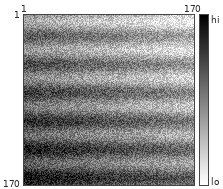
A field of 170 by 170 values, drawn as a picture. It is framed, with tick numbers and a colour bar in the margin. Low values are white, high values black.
Stripes: horizontal, repeating 6 times. Histogram: bell-shaped. Slope: up to the bottom left. Ninth with the lowest average: top right. Ninth with the highest average: bottom left.
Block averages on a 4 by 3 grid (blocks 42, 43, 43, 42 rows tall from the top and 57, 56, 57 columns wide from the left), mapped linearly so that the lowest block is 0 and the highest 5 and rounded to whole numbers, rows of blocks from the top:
210 / 321 / 432 / 543
